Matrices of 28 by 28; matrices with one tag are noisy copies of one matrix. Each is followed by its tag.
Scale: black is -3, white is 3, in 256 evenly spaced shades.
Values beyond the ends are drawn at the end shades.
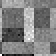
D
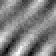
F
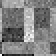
D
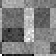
D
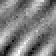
F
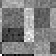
D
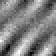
F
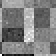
D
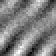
F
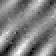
F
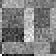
D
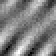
F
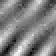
F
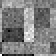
D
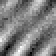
F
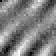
F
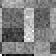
D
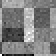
D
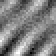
F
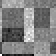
D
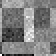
D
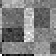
D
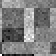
D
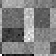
D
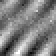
F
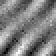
F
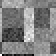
D
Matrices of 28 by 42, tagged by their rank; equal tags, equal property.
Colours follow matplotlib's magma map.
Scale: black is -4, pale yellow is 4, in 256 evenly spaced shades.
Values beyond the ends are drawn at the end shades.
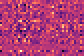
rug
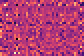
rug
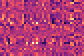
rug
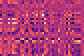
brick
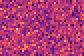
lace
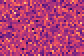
lace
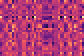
brick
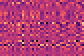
brick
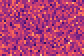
lace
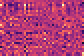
rug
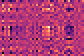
brick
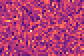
lace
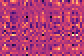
brick
